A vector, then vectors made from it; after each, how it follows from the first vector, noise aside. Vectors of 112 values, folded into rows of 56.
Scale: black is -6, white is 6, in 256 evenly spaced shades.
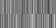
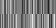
scaled up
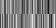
scaled up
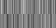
reversed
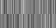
reversed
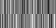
scaled up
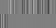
partly zeroed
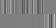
partly zeroed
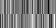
scaled up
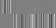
partly zeroed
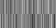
negated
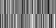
scaled up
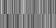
reversed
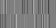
partly zeroed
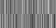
negated
